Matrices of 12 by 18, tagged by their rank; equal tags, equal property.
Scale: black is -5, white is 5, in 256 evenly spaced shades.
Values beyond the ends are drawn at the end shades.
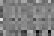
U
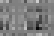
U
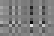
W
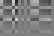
W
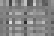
U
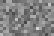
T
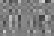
U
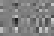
U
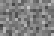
T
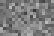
T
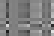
W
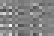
U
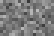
T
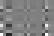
W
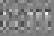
U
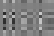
W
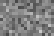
T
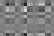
W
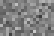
T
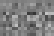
U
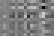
U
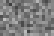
T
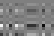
W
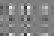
W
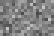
T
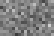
T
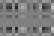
W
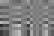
W
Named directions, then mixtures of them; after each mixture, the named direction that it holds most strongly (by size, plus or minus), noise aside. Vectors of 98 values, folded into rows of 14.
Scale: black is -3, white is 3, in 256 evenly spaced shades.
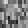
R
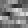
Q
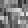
Q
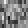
R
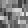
Q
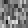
R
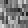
R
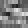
Q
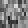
R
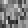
R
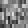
R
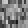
R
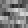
Q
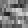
Q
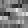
Q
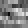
Q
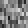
R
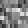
Q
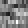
Q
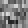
R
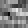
Q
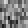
R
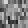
R
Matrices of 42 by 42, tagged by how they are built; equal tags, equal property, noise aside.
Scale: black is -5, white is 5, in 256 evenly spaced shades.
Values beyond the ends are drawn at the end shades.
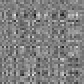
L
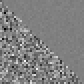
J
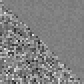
J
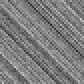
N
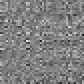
L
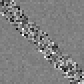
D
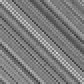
N
